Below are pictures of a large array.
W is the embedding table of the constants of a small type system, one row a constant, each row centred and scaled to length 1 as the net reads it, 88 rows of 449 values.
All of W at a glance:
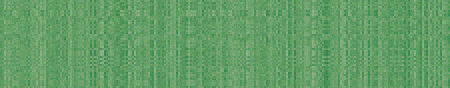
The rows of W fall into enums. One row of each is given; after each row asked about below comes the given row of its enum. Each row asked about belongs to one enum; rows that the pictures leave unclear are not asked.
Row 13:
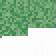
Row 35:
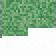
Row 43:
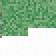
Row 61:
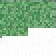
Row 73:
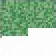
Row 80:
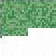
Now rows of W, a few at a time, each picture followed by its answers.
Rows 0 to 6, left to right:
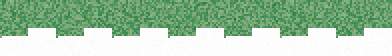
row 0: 73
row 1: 80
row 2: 13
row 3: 61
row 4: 35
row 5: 73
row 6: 13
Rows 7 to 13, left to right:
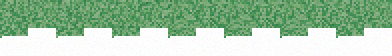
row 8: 73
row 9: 61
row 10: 80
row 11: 80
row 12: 80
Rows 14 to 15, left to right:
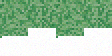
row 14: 80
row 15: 80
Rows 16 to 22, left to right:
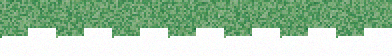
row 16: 35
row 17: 73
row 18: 35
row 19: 61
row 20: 73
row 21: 61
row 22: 13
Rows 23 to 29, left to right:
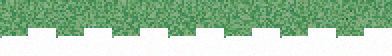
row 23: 73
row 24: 35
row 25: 73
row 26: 13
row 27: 80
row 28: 13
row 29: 35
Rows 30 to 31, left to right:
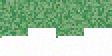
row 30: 73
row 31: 80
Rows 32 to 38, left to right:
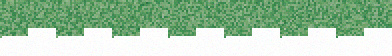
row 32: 73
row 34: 61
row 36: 35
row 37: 43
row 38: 80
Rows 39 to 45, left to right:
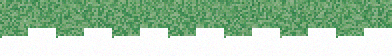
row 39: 35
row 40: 80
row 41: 13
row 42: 13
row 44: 73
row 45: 80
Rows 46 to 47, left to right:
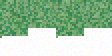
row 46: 13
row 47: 73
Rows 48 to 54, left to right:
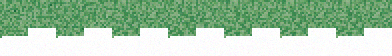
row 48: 35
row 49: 61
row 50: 73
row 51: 13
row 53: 73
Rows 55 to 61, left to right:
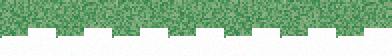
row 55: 13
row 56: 61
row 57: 35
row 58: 73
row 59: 13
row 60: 35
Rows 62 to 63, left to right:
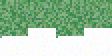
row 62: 73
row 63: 13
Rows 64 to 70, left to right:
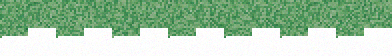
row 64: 61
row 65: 35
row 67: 80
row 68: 80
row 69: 61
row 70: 43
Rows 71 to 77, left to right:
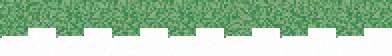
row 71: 61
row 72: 73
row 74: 73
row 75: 80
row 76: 13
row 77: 73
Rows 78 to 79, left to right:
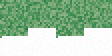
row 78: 61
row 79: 13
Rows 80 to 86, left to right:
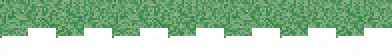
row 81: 13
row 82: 80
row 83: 13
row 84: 80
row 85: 13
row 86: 13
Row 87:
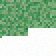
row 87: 61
